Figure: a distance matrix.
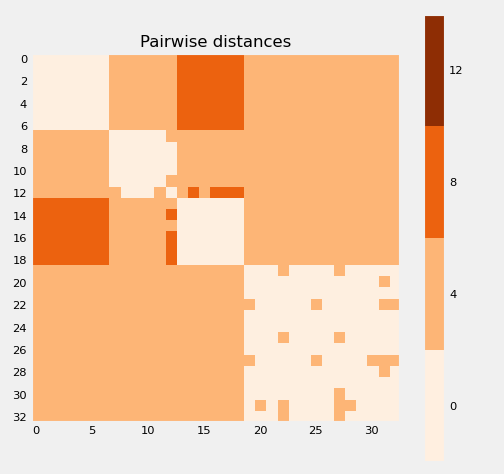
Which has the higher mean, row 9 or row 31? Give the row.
9
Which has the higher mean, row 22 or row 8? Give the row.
8
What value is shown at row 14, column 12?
8
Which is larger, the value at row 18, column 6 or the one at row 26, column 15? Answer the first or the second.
the first
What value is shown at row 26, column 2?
4
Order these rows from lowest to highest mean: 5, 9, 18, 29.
29, 9, 5, 18
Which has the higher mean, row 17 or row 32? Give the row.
17
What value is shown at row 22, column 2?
4
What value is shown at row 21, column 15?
4
